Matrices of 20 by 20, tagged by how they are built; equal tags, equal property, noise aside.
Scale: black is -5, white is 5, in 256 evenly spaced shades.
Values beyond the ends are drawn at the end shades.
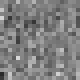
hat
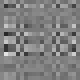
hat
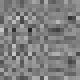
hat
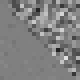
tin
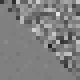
tin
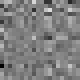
hat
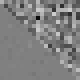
tin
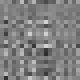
hat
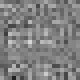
hat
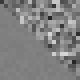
tin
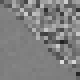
tin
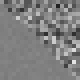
tin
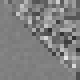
tin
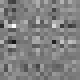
hat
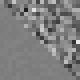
tin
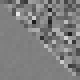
tin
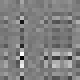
hat
